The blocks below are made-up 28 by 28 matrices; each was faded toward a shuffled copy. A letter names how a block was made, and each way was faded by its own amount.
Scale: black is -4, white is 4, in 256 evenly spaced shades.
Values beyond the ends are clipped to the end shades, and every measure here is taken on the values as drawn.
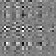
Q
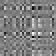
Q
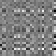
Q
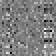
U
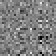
U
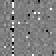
U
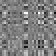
Q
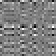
Q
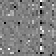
U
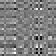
Q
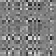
Q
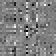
U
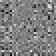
U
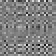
Q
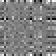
Q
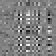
Q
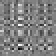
Q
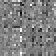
U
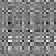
Q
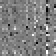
U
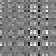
Q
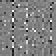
U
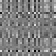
Q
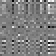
Q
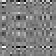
Q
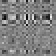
Q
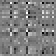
Q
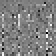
U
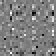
U
